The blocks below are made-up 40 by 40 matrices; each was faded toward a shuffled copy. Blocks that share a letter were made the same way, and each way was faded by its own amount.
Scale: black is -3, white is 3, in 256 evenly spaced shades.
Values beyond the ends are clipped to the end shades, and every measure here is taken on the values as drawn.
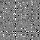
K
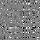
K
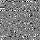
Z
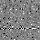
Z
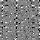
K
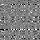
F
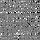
Z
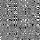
K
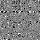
Z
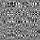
F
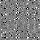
K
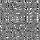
K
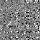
Z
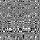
F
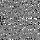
Z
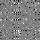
K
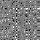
K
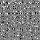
Z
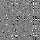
K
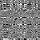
F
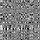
F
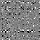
K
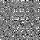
Z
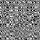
F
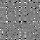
K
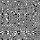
K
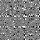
K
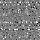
Z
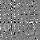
K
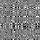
F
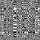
F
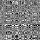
F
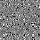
Z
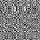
F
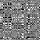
F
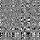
F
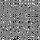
K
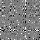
K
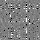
K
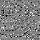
Z
